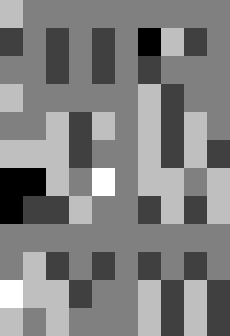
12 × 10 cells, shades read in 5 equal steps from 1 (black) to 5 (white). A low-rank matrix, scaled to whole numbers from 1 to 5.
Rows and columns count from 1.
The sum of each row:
31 25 27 31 32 32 32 27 30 27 33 32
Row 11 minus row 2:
3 1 2 -1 1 0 3 -2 2 -1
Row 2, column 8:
4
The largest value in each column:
5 4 4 4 5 3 4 4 4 4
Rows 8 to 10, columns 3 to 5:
2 4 3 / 3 3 3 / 2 3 2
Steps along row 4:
down same same same same up down up same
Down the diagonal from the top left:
4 3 2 3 4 3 4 4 3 3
